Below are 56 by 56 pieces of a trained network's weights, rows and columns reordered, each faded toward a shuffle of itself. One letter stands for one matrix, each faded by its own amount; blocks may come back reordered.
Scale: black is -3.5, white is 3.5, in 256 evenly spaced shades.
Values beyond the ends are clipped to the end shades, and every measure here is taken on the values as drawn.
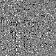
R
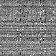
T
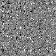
R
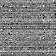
T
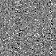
R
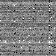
T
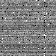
T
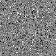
R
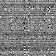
T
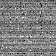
T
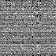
T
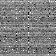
T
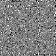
R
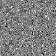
R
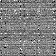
T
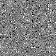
R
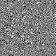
R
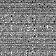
T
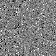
R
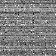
T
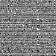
T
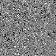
R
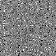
R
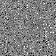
R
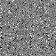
R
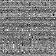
T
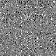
R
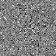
R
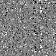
R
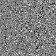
R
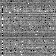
T
